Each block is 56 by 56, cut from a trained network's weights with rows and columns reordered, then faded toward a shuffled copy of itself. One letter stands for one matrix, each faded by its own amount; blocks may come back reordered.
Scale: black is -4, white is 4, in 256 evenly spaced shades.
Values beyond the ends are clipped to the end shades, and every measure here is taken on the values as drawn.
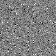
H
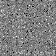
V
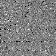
H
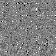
H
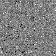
V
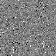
H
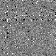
H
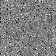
V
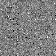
H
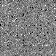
V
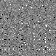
H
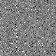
H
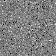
V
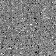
V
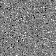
V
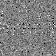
H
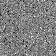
V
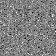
V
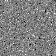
V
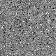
V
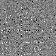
H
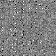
H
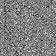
V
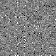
H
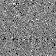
H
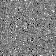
V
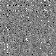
H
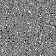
H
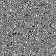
V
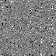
H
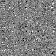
H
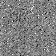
V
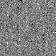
H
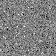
V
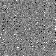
H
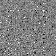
H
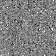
V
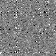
H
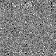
H
